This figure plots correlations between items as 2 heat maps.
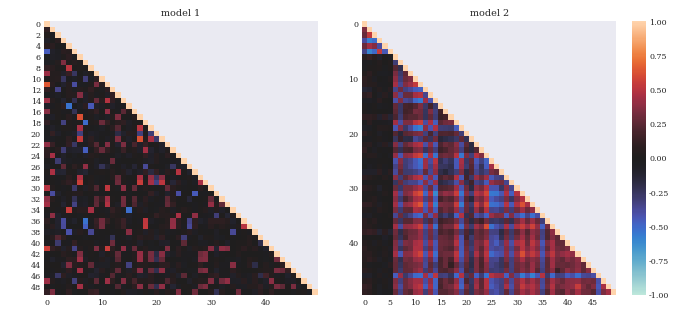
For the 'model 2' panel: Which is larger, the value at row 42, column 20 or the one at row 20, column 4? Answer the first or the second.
the first
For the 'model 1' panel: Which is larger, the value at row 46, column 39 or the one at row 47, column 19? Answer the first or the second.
the second
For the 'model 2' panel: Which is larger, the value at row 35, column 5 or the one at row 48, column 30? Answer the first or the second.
the second
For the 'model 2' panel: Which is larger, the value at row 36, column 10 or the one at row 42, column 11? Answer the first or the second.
the second
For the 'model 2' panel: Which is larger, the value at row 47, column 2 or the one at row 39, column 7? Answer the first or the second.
the first
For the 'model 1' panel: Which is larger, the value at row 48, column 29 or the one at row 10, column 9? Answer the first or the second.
the first
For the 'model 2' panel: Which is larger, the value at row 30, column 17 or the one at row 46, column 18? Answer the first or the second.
the first
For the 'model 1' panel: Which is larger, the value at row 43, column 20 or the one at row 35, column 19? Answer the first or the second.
the second
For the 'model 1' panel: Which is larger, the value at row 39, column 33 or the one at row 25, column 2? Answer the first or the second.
the first
